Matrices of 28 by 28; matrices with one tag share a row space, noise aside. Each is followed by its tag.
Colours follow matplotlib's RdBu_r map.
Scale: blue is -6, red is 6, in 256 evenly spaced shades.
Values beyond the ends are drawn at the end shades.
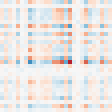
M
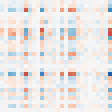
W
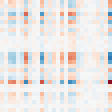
W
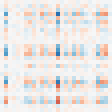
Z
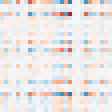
M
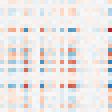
W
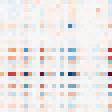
W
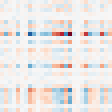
M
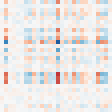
Z
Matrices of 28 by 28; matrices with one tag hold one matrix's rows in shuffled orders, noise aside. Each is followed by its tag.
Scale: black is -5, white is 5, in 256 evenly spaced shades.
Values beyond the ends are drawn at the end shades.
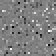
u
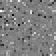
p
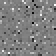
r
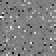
p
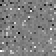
p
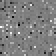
p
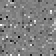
p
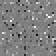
u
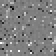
p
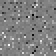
r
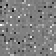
p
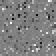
u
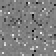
r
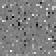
u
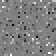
u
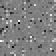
p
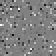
p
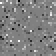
p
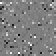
p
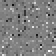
u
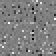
r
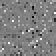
r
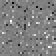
u
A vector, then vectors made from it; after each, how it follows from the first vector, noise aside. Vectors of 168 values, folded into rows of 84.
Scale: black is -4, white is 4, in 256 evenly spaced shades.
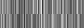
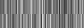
reversed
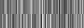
reversed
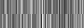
reversed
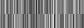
wrapped around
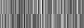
copied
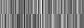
copied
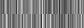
reversed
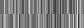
wrapped around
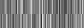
reversed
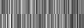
wrapped around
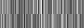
copied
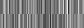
wrapped around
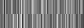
wrapped around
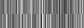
reversed
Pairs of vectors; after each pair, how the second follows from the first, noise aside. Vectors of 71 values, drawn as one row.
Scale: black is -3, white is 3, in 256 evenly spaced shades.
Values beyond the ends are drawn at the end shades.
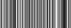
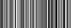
sign-scrambled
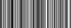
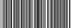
sign-scrambled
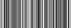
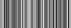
copied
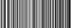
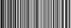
reversed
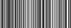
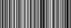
sign-scrambled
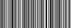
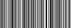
copied
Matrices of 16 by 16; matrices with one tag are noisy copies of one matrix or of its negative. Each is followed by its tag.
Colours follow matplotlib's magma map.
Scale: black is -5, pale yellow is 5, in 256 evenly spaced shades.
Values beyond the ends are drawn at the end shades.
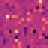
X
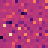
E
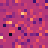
E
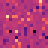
X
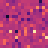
X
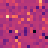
X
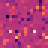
X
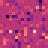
X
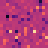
X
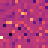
E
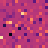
E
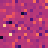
E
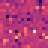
X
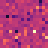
X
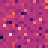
E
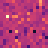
X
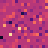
E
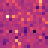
X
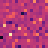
E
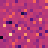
E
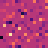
E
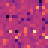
X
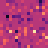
X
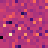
E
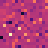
E
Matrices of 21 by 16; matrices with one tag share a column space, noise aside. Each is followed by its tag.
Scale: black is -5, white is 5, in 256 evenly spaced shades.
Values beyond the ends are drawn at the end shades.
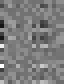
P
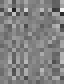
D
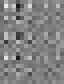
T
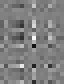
P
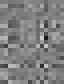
P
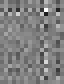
D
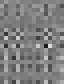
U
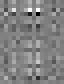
D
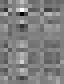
D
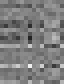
P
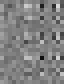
T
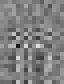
U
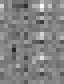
T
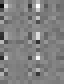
T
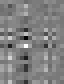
U
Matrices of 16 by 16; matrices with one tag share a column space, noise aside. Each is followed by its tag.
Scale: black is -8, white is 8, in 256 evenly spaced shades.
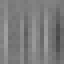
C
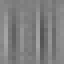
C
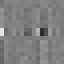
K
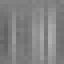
C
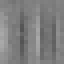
C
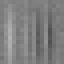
C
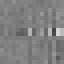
K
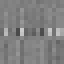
K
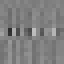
K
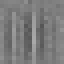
C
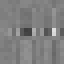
K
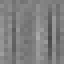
C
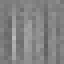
C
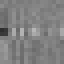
K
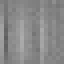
C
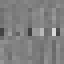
K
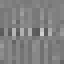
K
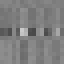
K
